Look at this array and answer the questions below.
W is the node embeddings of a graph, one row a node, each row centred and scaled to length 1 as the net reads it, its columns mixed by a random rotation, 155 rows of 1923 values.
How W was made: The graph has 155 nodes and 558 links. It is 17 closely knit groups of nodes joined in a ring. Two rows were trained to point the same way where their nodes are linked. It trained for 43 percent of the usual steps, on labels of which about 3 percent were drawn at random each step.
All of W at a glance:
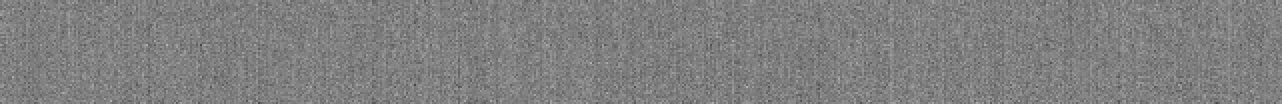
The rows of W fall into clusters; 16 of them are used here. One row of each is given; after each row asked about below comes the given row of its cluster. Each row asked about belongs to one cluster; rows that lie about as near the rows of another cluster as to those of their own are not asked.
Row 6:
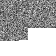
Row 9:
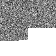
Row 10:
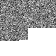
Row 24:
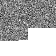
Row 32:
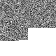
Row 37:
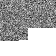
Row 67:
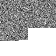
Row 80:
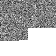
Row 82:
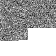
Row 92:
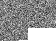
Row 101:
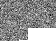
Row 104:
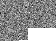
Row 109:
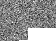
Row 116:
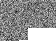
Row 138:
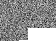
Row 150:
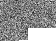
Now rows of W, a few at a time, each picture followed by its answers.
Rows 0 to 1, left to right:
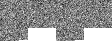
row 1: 109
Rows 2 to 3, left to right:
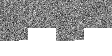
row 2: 6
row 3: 24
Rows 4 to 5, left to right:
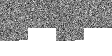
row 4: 109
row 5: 6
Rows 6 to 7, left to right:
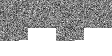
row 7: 32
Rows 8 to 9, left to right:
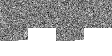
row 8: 82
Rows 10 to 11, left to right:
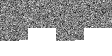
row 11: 92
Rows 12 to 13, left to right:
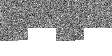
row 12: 82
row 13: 80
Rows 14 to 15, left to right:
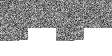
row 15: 32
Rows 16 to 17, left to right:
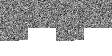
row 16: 67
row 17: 92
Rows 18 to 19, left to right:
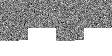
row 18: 116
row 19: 32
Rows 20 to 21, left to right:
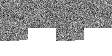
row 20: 101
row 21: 150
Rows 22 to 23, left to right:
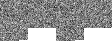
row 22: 101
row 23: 32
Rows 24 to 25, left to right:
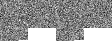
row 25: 82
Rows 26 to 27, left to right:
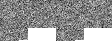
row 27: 10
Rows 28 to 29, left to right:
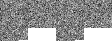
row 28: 92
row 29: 92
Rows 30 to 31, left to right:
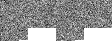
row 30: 10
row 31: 150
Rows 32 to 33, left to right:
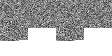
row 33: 32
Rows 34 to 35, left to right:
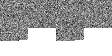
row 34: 101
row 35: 9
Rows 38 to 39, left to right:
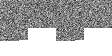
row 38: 116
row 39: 6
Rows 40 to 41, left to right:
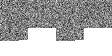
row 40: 9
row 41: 116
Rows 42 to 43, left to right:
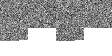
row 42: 101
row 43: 37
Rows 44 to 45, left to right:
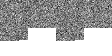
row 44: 80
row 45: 9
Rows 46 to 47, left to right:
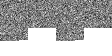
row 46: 80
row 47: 109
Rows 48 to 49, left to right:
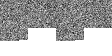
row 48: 101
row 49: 109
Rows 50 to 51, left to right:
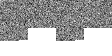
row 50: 116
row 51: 10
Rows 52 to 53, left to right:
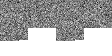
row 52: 80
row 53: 101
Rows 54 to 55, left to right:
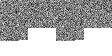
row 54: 116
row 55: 116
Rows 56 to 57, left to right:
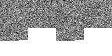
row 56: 109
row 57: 24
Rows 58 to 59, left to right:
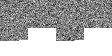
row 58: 10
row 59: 67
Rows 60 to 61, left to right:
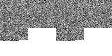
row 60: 37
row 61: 138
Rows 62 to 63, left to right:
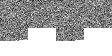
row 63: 10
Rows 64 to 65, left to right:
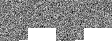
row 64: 80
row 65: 116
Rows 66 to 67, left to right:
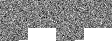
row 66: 67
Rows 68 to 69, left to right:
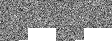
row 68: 67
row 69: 10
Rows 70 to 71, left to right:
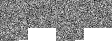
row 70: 24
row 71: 67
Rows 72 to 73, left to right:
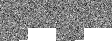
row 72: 101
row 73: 67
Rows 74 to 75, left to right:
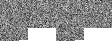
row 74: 138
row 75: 37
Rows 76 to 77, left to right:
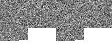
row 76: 6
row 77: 10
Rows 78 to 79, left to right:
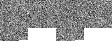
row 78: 37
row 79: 150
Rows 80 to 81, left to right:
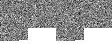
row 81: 6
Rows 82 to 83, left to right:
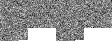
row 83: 92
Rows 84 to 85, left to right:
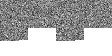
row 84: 150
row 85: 80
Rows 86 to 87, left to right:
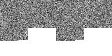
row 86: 82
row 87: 10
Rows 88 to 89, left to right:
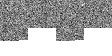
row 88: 37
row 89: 104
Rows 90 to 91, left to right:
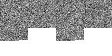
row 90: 104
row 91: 24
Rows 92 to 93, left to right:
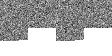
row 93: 9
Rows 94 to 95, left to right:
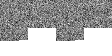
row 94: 138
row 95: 138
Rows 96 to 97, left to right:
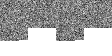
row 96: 109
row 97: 37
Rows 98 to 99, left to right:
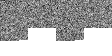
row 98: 10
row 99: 9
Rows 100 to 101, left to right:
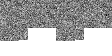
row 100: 82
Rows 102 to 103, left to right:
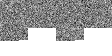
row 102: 37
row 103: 24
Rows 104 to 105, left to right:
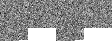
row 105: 9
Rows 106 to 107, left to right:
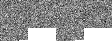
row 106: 80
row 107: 24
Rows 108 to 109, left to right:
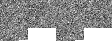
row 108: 24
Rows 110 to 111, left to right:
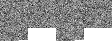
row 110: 104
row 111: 24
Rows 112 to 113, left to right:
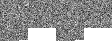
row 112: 104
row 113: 92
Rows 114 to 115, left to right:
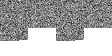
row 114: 80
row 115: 80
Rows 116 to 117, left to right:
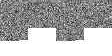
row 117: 138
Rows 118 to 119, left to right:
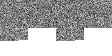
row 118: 24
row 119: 150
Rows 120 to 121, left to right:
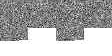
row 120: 138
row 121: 24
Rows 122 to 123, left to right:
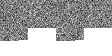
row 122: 6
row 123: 80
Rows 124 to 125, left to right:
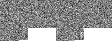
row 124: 67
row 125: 82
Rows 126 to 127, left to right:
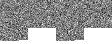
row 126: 32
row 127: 92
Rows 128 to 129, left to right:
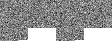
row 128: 32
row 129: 104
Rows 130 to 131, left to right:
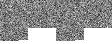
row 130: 37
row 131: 104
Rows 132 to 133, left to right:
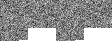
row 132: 10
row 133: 92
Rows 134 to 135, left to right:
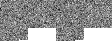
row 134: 101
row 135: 80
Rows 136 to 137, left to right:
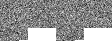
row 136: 109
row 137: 67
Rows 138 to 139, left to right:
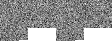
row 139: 138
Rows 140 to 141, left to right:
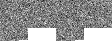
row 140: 67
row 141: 150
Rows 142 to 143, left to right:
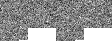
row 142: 101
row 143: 10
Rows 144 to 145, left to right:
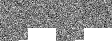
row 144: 82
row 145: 24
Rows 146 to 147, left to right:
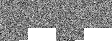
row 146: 9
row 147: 37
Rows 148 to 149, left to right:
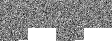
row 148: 92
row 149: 32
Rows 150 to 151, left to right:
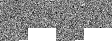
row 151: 104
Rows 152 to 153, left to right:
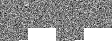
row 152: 104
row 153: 6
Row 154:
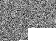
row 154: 92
